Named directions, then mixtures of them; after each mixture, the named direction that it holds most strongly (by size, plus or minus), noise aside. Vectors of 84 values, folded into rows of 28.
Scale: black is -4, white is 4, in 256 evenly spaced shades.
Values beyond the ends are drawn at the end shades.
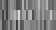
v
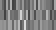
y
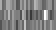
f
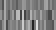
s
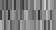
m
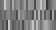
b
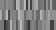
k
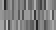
b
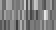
f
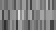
k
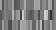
f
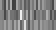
y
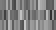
y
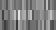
v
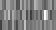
f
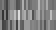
v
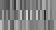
f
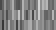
v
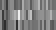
v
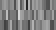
k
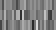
s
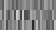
s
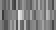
y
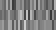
y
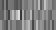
s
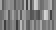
f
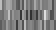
f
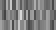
y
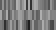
k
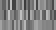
y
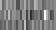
f
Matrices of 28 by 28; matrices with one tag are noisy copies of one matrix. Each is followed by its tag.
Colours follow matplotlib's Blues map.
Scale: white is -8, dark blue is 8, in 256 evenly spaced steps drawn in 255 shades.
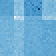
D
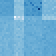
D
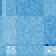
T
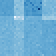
D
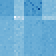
D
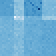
D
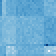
T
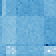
T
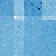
D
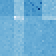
D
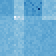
D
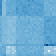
T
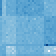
T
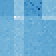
D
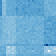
T
